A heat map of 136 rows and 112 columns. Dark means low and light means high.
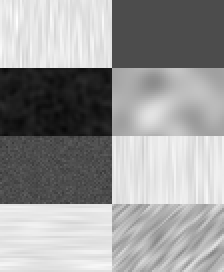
The table splits into 4 rows of 2 panels. Panel 1,1: very high, streaked downward, faint in contrast. Panel 1,2: low, flat. Panel 2,1: very low, blotchy, faint in contrast. Panel 2,2: high, smooth. Panel 3,1: low, fine-grained, faint in contrast. Panel 3,2: very high, streaked downward, faint in contrast. Panel 4,1: very high, streaked across, faint in contrast. Panel 4,2: high, slanting up to the right.
